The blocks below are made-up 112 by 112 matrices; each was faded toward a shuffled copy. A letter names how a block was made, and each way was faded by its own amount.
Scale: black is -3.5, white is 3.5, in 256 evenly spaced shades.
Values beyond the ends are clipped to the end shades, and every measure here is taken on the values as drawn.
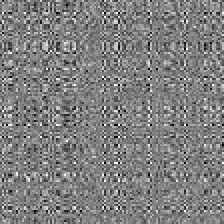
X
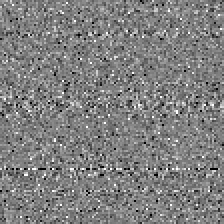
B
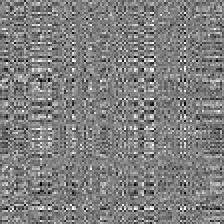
X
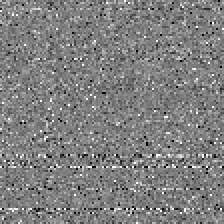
B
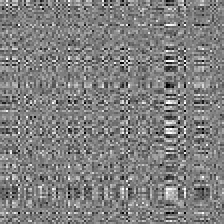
X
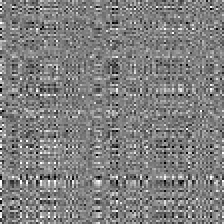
X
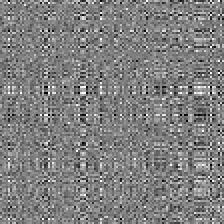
X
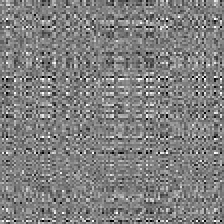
X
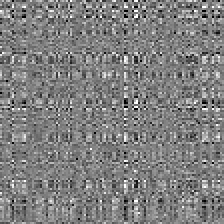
X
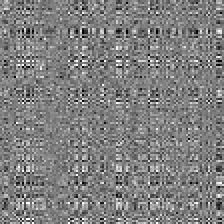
X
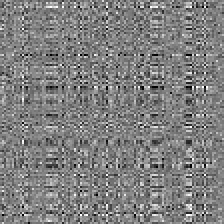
X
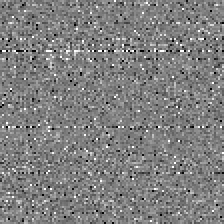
B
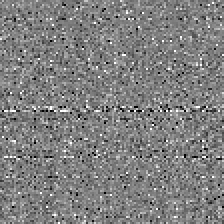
B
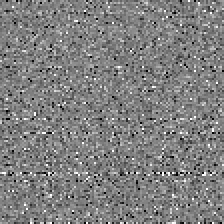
B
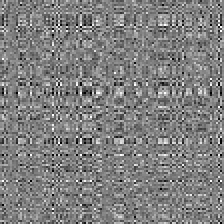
X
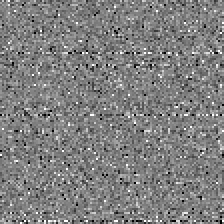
B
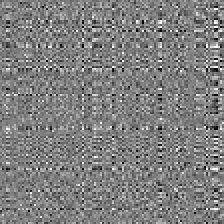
X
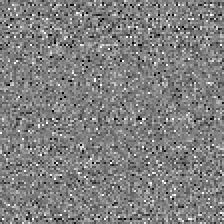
B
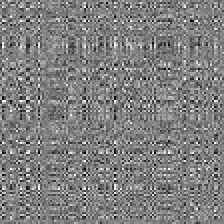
X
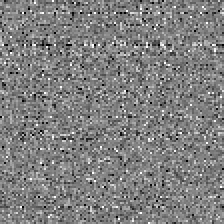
B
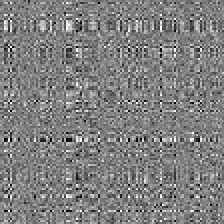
X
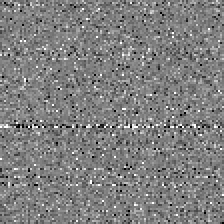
B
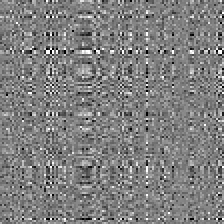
X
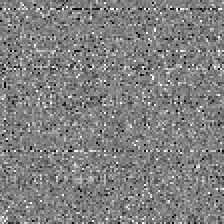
B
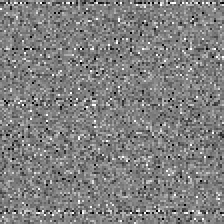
B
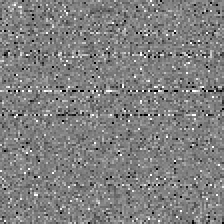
B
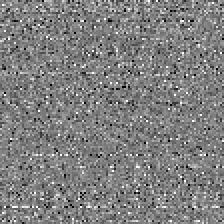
B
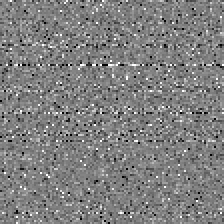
B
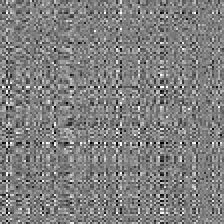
X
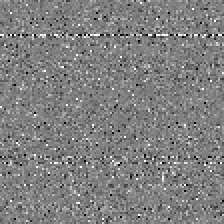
B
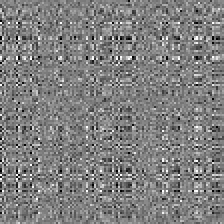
X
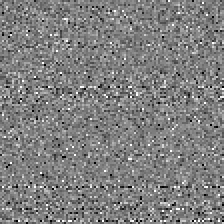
B
